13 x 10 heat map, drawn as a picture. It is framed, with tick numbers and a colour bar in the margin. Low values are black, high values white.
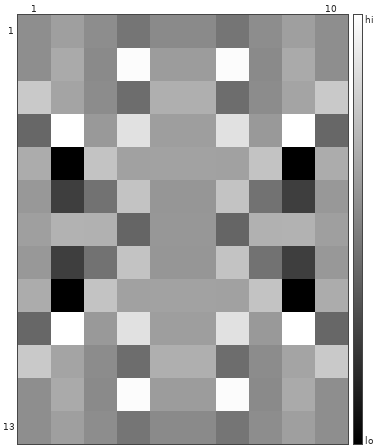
Slope: none. Calmest part: centre. Mirror symmetry: left to right and top to bottom. Average level on the scale: 60%. Odd rows or columns: none. Seam: none.
